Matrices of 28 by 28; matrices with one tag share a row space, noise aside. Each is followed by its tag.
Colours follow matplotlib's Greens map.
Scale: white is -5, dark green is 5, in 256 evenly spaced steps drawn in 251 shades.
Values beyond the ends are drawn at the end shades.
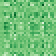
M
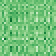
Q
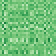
Q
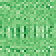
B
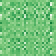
B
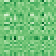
M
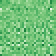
B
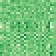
B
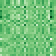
B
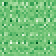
Q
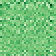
B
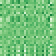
B
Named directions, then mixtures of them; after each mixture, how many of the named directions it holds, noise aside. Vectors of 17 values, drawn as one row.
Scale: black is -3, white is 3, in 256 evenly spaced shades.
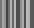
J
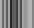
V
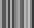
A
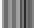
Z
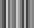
three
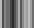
two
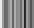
two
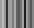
three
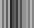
one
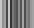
three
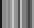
three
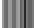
one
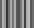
one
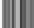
two
